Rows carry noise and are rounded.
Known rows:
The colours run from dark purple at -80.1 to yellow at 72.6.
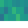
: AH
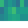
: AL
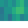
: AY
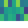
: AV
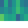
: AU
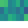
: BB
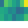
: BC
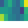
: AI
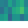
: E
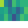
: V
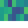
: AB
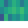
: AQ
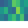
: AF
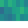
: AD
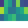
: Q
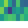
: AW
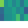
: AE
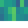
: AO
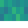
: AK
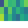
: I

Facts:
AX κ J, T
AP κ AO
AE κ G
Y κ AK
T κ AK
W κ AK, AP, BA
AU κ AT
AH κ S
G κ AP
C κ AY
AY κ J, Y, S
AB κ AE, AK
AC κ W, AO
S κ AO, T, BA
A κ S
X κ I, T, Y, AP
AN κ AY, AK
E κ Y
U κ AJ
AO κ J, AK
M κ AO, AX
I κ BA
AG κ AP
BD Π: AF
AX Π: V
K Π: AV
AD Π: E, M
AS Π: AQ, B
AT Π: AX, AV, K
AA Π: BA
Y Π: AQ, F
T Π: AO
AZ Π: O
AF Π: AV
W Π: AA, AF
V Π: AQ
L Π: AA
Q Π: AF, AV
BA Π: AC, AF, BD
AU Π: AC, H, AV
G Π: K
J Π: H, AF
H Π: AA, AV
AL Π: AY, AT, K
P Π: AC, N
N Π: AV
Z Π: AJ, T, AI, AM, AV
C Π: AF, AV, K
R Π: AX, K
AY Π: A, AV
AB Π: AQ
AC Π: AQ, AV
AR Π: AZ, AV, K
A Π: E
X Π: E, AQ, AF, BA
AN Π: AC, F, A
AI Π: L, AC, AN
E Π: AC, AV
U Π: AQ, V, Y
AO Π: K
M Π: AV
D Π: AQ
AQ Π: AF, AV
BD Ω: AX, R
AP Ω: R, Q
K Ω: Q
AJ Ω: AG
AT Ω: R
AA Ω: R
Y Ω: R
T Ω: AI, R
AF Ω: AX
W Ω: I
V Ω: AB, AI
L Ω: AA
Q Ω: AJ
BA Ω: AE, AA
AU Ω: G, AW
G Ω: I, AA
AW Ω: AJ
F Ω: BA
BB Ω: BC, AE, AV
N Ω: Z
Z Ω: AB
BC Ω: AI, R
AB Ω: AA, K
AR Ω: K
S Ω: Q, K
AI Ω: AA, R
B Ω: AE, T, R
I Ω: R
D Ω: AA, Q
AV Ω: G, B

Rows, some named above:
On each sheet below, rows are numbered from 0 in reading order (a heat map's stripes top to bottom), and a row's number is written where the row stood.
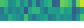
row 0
BB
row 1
AR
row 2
T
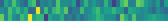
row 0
W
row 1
G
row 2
D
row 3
AL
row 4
BD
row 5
F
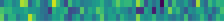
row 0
AT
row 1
AI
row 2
AB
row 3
H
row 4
B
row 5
BA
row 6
S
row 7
V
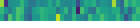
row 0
AX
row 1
C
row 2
L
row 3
AG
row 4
V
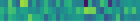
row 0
R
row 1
AU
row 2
X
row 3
K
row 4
AC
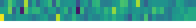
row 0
AA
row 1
AR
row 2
L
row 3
X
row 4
Y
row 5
AC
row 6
J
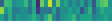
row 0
AP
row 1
Z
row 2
AE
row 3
N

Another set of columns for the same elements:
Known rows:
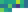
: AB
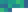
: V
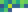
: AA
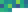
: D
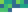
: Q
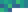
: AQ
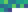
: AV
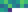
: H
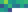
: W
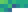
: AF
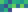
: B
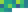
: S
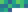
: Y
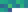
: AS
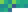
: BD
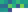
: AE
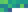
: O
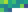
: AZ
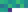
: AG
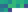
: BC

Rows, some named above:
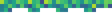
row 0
AP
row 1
K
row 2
AR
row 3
AA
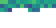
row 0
AU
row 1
G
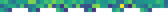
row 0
AU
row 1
I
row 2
Z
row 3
T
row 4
BA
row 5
V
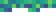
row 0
AV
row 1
L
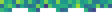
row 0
S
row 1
F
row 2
AX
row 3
AV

